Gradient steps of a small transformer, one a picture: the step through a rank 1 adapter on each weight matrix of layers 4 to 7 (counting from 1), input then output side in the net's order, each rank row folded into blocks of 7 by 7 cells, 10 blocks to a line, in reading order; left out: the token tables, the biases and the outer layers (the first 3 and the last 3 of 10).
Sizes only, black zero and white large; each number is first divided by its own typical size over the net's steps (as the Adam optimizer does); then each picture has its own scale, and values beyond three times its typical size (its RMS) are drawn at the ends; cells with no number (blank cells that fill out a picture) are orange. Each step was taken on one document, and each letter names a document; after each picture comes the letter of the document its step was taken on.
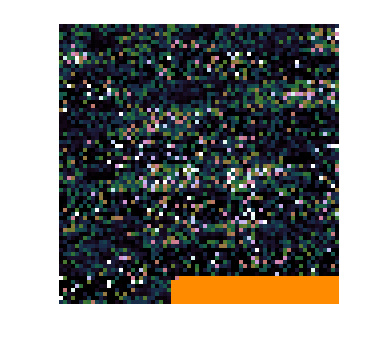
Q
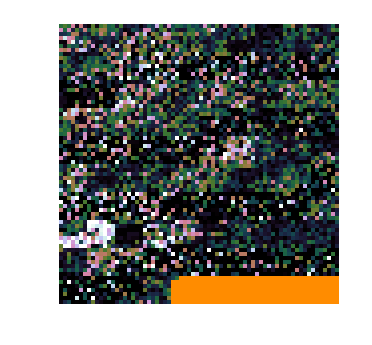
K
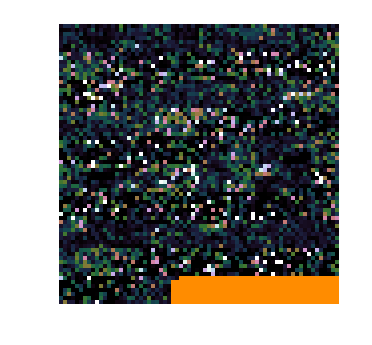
Q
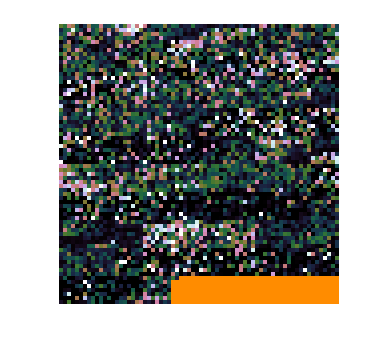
K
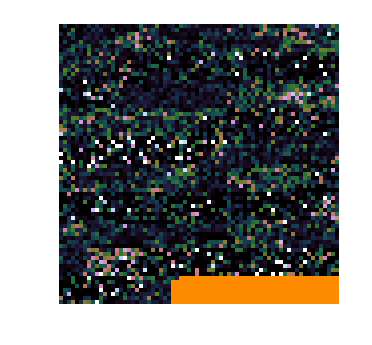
Q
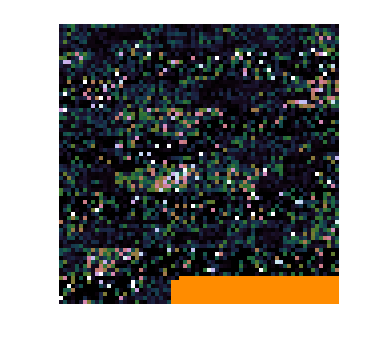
Q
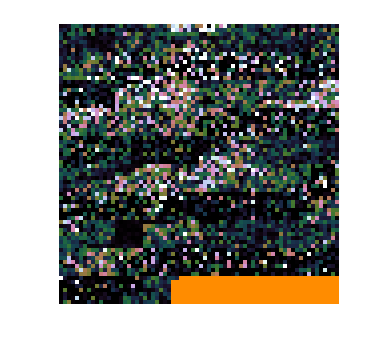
K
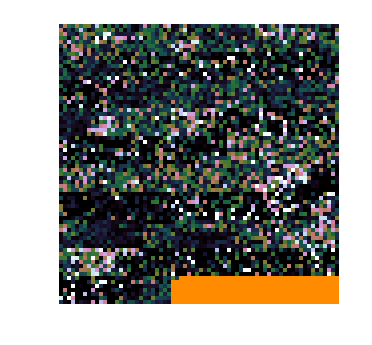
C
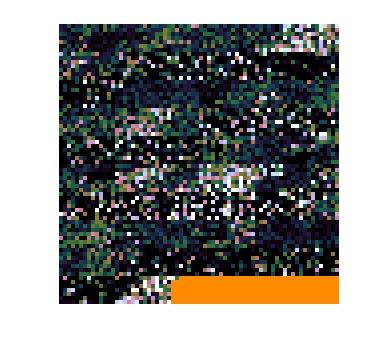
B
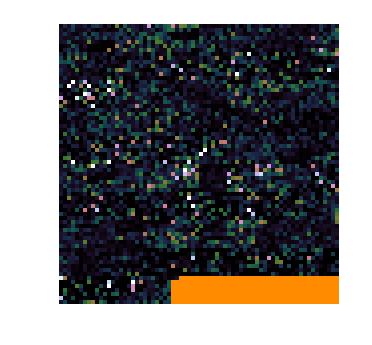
Q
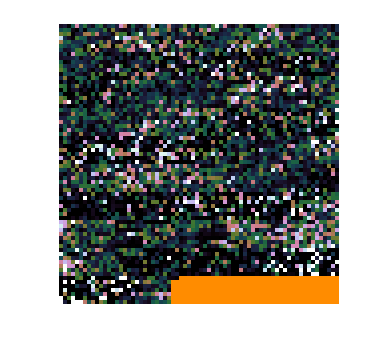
C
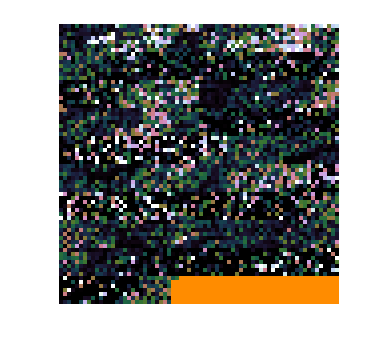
B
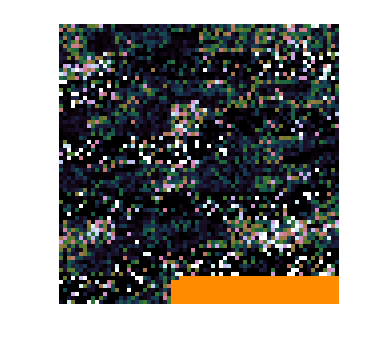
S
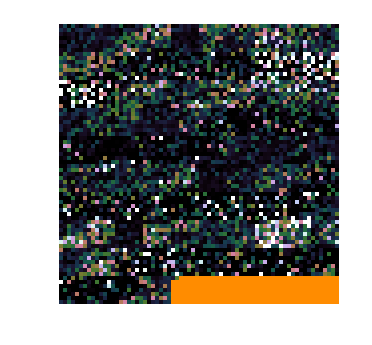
S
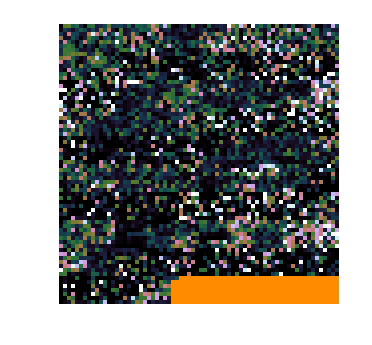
C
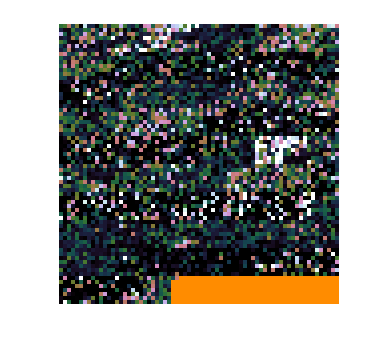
B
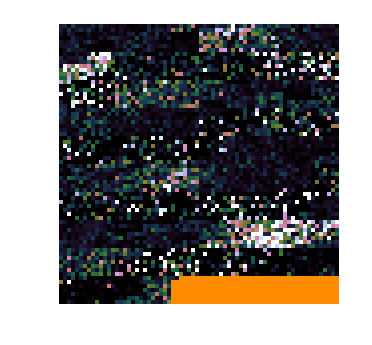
S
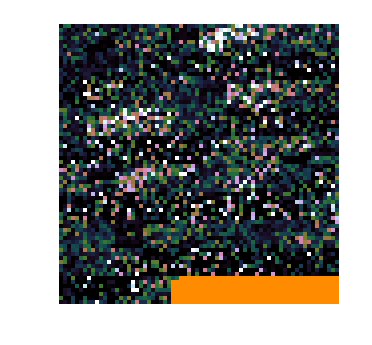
Q
